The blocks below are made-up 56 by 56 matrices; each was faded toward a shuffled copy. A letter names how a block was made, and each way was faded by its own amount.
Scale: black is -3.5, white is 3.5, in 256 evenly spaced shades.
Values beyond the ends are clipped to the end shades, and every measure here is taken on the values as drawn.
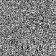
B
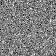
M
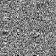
B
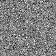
M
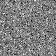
M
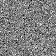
M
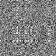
B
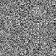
B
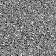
M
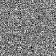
B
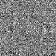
B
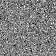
M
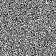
M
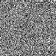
B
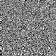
B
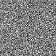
B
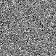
M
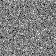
M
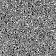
M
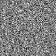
B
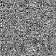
B
